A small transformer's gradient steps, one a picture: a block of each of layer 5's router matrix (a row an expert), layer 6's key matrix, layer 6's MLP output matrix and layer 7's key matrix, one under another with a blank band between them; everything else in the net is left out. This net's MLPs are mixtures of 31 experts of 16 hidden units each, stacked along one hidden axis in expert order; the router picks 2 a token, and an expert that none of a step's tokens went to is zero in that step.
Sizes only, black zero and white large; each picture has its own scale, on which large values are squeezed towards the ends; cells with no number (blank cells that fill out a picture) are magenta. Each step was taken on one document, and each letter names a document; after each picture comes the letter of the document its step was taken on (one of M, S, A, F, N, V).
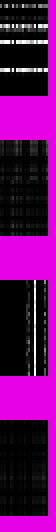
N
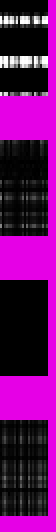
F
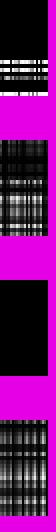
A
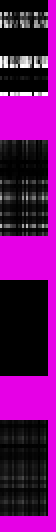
F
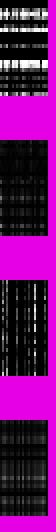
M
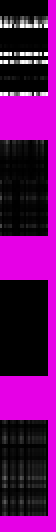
F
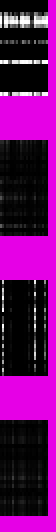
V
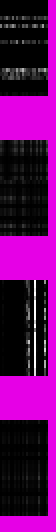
N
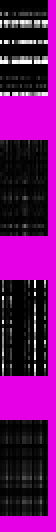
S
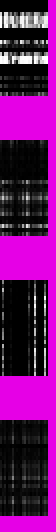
V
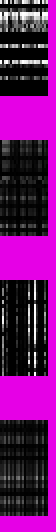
M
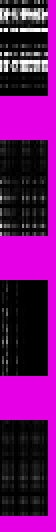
M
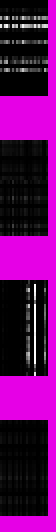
N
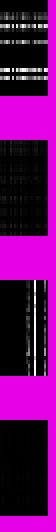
N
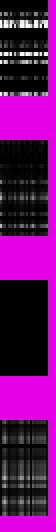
F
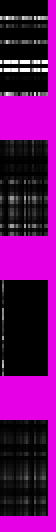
A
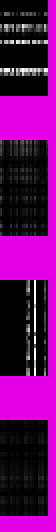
N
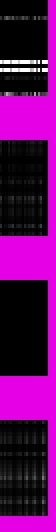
A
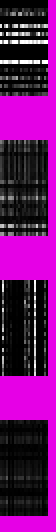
S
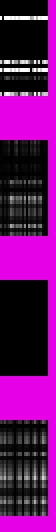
A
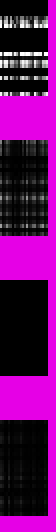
F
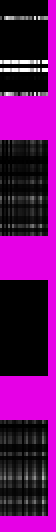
A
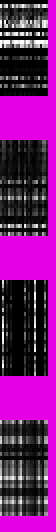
S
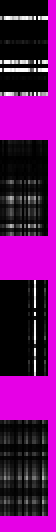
A
